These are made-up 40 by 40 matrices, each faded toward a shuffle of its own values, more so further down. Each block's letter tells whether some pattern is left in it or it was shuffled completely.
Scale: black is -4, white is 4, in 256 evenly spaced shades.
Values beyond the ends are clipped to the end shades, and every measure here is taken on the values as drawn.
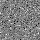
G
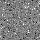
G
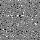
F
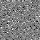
F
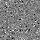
F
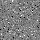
G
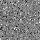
F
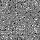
F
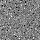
G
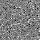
F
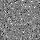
G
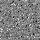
G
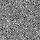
G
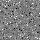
G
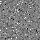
G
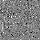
F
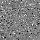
F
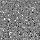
F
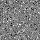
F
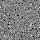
G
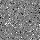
G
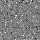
F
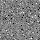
G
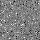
F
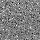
G
